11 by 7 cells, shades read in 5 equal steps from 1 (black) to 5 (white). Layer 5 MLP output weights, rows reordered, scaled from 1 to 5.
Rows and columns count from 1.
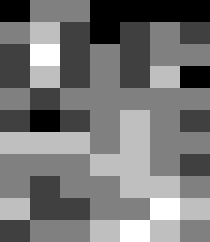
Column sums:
29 33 29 31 34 36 27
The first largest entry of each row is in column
2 2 2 2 1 5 1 4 5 6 5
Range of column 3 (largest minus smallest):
2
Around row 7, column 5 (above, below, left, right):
4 4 3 3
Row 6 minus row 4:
0 -3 0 0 2 -1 1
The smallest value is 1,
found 8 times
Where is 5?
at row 3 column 2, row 10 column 6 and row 11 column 5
